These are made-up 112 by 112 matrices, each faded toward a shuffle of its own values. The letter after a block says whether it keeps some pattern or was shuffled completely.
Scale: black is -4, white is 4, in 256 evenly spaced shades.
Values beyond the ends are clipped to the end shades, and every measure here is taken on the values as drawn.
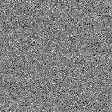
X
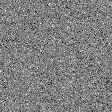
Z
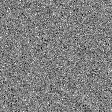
Z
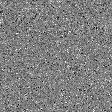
Z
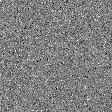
Z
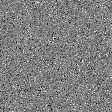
Z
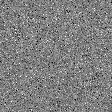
Z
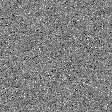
Z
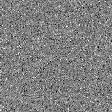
X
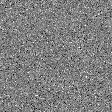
Z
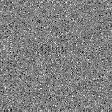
X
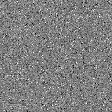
X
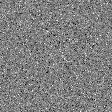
Z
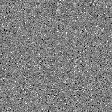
X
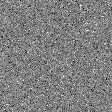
Z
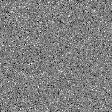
X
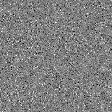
X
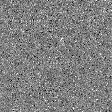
X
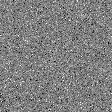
Z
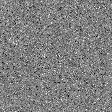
Z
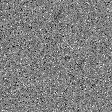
Z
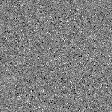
X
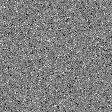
Z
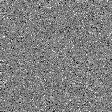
X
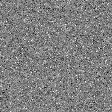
Z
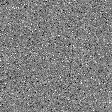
Z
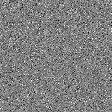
X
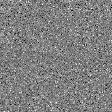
X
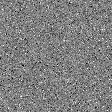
Z
